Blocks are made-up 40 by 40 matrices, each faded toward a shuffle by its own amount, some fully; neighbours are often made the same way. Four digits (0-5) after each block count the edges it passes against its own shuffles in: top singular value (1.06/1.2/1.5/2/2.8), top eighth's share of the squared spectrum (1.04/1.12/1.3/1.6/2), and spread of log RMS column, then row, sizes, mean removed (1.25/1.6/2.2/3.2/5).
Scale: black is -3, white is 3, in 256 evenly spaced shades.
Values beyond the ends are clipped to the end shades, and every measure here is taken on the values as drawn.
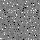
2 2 0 1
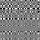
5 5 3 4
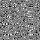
3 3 1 2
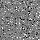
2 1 0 0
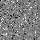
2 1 1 0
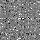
3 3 0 1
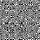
3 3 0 2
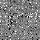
2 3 1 1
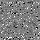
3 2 0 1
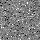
0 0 0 0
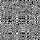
4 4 1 2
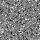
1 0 0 0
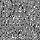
3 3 2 0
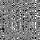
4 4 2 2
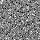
0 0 0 0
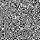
3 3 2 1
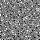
0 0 0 0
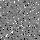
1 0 0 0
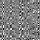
4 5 3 2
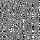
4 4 2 1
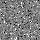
0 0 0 0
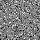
0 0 1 0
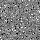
0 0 0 0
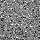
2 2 0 0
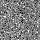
0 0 1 0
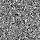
1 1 0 0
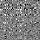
4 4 2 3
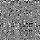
3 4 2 2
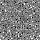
2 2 0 1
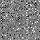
3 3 1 1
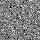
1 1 0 0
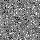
0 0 0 0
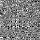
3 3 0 3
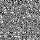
2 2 0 2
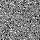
0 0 0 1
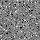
0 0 0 0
